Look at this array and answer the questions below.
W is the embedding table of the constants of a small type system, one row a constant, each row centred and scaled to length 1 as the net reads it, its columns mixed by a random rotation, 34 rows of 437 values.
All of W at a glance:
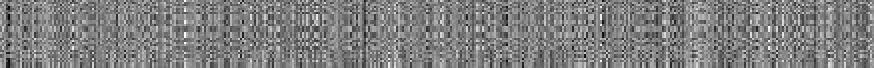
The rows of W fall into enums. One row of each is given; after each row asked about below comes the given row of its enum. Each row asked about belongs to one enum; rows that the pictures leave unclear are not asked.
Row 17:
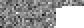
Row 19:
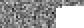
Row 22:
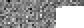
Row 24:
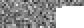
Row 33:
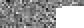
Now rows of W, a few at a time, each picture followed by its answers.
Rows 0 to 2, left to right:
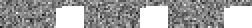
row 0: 17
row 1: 19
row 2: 24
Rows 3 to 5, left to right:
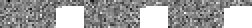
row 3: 22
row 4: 33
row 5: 17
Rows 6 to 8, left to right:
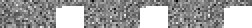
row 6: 24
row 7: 22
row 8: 22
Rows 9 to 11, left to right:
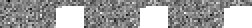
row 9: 22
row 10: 17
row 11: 17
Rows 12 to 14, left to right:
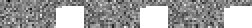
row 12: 22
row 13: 24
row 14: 24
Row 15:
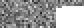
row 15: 24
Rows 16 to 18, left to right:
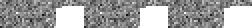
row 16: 17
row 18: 17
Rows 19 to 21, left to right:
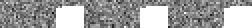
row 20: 24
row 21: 17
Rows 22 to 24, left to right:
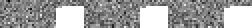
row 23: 24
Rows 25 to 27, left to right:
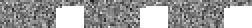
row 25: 19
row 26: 33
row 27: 19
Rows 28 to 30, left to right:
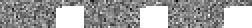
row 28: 19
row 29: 33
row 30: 22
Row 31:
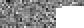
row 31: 33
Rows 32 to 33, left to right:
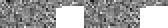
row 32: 33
